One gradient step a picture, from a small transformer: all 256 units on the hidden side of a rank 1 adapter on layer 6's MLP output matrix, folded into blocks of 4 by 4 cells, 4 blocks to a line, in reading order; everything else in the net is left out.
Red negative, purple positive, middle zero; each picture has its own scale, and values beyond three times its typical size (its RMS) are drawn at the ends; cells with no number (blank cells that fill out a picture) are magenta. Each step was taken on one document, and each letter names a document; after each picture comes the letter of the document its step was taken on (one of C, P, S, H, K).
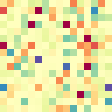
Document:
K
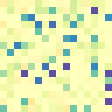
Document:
K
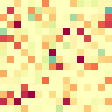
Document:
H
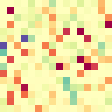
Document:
H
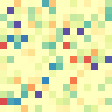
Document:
H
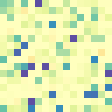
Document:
K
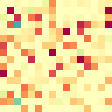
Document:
H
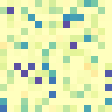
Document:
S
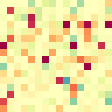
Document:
H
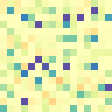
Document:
K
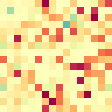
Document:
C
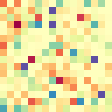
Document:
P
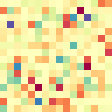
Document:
C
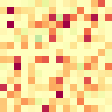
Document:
C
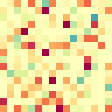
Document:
S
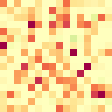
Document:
P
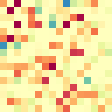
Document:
P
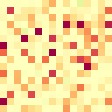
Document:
H
